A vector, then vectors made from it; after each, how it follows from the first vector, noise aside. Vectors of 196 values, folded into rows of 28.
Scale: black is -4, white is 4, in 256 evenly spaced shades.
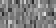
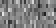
negated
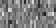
negated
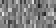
negated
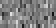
reversed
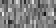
negated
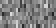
reversed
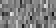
reversed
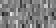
reversed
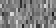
reversed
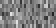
reversed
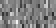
reversed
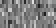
negated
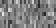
negated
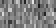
negated
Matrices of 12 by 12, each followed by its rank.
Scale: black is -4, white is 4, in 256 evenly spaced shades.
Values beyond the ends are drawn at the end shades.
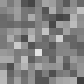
full rank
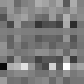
two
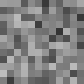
full rank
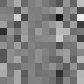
two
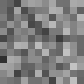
full rank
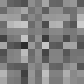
two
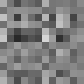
two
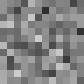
full rank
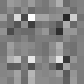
two
